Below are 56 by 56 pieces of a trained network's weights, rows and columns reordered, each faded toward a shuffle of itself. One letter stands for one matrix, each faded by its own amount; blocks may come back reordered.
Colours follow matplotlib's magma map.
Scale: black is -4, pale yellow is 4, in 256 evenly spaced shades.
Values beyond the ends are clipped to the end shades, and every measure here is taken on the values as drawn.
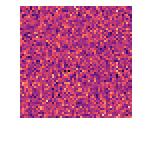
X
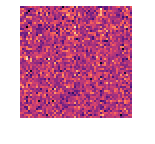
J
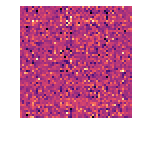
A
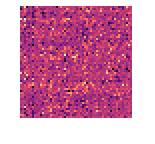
A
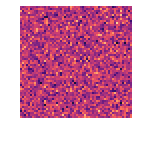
X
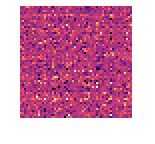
A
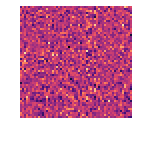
J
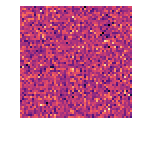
X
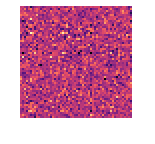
X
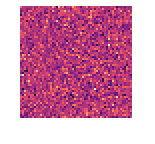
X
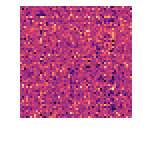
A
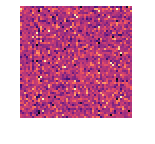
A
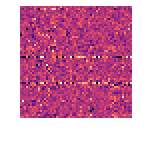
J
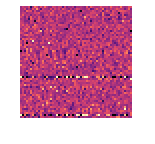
J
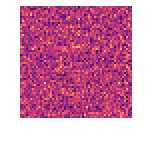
X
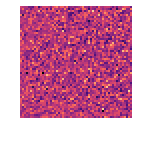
X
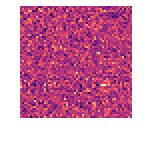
X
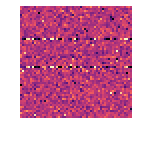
J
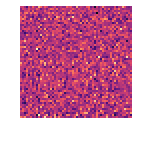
J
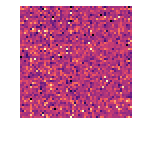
A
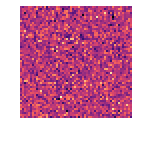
X
